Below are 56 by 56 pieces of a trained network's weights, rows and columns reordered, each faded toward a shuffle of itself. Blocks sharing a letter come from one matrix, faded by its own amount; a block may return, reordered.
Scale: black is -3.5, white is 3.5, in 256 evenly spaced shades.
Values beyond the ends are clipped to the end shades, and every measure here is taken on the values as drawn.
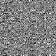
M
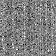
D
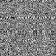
M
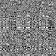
M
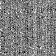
D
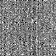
D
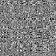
M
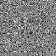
M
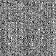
D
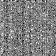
D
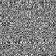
M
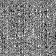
D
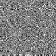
M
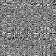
M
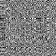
M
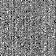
D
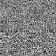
M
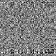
M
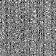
D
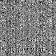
D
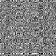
M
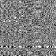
M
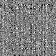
D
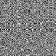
M
